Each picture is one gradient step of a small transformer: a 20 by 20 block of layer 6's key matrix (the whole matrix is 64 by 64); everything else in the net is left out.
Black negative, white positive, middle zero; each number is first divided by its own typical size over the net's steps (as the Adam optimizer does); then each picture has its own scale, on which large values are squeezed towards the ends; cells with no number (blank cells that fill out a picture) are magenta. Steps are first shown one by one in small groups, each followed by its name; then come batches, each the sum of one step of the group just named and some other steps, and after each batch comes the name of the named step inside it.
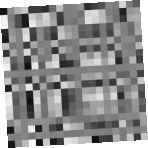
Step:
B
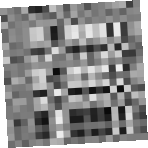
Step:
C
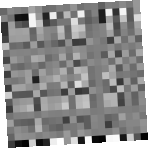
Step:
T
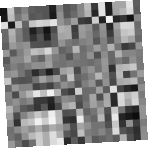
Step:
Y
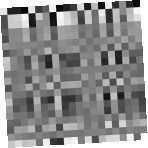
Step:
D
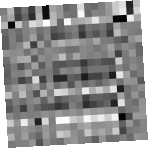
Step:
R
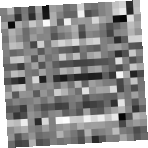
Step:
R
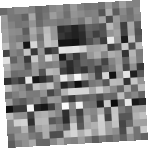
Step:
B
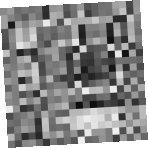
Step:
R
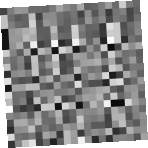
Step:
B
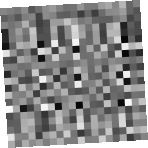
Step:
C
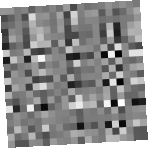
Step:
T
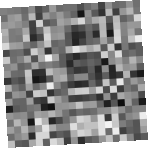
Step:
D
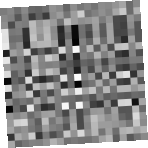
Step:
R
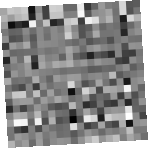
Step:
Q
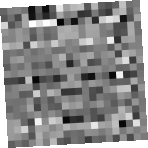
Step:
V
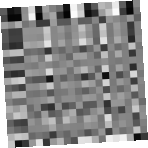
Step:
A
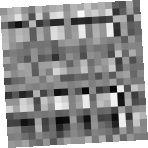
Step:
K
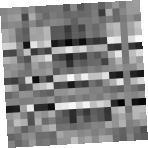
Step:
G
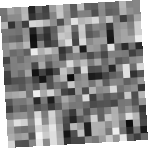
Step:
Q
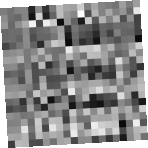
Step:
V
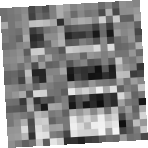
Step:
V
